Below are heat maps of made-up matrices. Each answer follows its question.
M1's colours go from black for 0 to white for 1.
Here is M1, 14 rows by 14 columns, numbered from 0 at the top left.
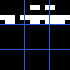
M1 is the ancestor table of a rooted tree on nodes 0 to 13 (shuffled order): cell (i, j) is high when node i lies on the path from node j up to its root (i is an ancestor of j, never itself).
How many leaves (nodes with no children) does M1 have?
11
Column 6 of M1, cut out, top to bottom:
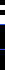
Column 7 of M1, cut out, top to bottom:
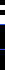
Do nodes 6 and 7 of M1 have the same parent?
yes
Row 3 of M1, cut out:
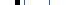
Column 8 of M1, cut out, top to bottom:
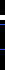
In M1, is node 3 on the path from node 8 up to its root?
yes
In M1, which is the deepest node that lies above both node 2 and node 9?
4
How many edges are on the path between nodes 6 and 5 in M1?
4
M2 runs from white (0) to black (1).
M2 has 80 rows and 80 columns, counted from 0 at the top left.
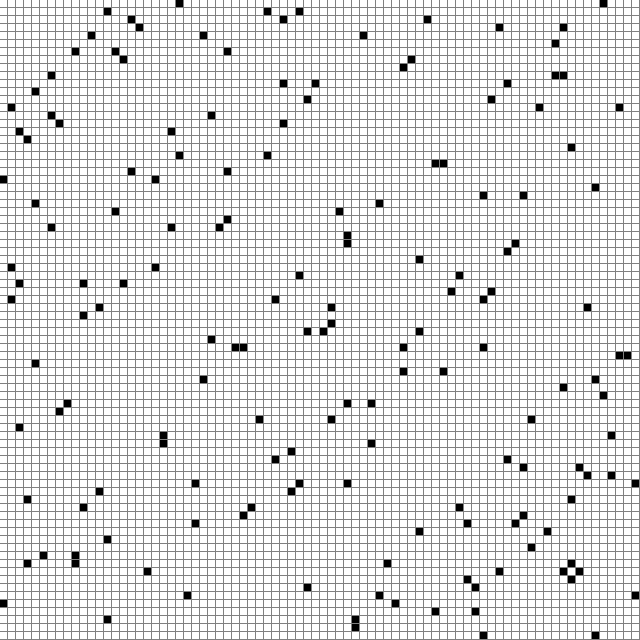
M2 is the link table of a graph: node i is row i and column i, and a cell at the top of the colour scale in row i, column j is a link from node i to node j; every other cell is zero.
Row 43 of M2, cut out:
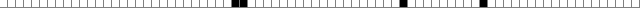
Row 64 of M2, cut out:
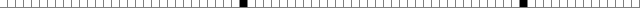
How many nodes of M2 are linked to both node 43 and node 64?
1
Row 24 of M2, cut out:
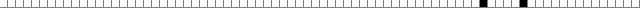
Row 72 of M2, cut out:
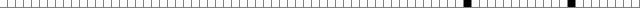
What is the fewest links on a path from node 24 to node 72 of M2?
3
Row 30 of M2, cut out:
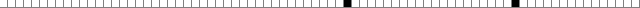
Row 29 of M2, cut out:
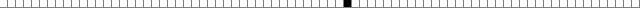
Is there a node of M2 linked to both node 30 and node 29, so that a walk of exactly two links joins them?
yes
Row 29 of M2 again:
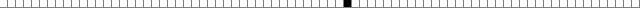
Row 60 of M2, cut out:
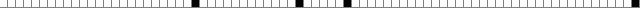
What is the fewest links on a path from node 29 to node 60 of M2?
2
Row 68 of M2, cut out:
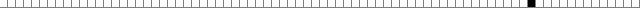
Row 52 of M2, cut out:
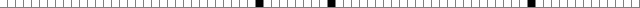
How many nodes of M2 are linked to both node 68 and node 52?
1
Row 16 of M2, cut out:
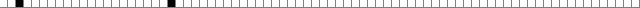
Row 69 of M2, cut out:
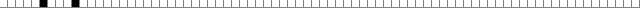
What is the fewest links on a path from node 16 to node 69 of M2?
5
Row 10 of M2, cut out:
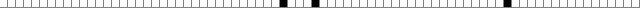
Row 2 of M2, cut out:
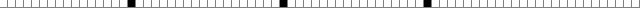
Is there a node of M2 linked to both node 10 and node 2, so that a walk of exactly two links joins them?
yes
